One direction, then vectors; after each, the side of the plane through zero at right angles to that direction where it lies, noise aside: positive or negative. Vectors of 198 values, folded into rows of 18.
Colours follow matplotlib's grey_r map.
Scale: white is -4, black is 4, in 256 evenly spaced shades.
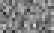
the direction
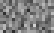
positive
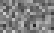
negative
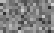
positive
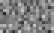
positive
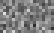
negative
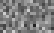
negative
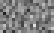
positive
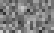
positive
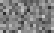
positive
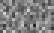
negative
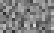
positive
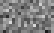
positive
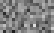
positive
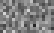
negative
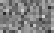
positive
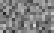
positive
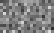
negative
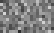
negative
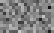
positive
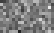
negative
